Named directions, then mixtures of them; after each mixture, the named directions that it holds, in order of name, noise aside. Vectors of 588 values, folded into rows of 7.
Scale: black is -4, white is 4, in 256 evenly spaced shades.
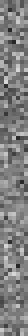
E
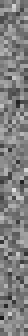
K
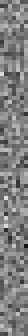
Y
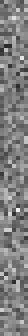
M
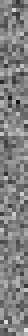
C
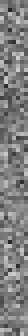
E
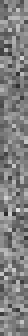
M, Y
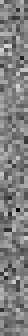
M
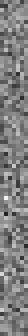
M, Y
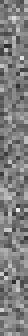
M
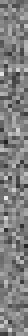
C, Y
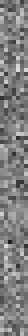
E, Y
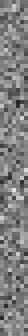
K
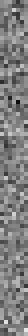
C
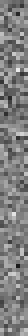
C, E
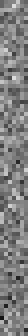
C, K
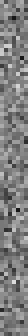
M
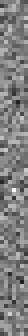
K, Y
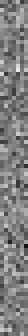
E, Y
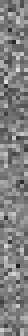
E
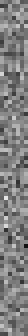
Y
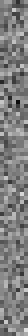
C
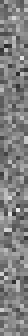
M
